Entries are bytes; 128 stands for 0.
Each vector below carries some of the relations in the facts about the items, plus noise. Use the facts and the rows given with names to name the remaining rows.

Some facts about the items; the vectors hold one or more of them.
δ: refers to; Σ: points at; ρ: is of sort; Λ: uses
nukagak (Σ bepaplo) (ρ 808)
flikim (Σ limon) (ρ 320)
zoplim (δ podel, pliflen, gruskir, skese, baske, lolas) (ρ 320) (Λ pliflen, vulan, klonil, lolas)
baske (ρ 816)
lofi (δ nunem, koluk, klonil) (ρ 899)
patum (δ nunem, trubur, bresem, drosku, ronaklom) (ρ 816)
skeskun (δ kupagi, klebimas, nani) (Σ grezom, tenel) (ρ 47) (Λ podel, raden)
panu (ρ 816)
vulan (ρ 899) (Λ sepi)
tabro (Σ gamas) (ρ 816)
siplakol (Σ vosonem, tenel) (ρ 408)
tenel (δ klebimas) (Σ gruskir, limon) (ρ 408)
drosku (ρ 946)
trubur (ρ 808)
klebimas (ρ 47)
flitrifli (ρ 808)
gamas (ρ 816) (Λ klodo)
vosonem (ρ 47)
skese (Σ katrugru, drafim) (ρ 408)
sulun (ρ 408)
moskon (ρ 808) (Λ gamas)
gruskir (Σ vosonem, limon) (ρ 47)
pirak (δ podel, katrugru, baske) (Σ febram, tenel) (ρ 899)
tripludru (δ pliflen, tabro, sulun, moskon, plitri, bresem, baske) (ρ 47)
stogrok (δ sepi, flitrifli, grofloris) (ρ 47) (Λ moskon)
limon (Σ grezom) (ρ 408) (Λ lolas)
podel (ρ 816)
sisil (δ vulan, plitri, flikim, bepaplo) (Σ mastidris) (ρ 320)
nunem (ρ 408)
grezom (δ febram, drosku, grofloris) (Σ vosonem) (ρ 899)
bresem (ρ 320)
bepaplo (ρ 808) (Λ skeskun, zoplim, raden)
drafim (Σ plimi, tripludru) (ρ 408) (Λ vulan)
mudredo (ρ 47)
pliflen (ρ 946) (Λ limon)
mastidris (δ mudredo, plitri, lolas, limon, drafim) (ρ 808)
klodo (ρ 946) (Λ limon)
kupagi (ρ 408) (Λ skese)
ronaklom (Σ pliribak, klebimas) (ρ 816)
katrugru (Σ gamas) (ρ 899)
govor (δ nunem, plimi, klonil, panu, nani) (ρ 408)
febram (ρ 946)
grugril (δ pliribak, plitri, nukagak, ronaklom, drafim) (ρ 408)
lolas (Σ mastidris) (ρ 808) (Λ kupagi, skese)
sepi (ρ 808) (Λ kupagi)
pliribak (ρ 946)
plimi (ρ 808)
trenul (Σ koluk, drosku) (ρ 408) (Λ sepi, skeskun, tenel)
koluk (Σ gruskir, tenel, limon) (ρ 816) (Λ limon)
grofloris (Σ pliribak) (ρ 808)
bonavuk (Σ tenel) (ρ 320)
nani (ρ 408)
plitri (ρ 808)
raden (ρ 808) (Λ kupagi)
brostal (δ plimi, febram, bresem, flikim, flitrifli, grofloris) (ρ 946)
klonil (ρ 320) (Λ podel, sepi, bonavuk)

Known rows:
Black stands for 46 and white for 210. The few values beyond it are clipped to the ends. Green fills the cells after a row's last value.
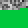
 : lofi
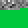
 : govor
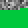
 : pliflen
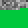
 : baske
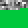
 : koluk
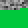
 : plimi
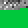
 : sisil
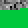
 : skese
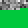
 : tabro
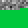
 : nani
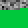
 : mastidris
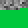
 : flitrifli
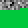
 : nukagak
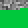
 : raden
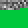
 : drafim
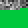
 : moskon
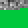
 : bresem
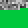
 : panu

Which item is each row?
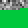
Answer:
klonil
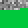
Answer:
patum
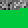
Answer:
mudredo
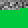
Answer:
sulun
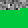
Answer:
lolas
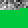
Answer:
vulan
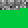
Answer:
trenul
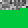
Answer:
grezom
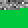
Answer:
zoplim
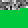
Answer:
kupagi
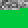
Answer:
ronaklom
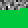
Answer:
bepaplo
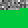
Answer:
gamas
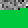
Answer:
pirak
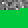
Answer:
vosonem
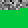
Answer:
pliribak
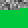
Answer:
brostal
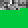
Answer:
sepi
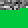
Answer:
limon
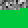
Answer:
trubur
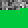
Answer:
gruskir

